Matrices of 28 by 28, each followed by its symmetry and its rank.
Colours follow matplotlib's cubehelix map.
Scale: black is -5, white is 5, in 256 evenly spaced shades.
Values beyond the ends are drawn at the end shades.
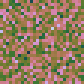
antisymmetric, full rank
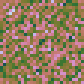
symmetric, full rank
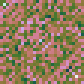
symmetric, full rank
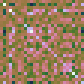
symmetric, rank five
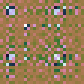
symmetric, rank three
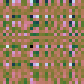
neither, rank two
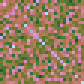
symmetric, full rank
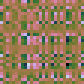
neither, rank two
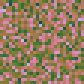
antisymmetric, full rank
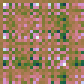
symmetric, rank three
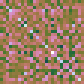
symmetric, rank five
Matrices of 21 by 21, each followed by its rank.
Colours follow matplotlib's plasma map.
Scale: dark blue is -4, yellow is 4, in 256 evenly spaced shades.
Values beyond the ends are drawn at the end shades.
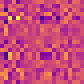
three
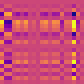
one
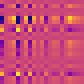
one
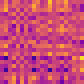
three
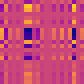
one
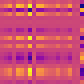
one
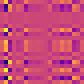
one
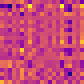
three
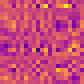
three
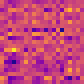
three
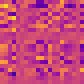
three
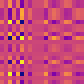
one
